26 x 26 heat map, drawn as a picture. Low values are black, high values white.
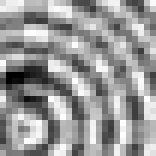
Rings spread out from the bottom left. Overall the values sit about 60% of the way up the scale. No single row or column stands out from its neighbours. The ninth with the lowest average is the middle left. An odd patch, lower than its surroundings, sits in the middle left.
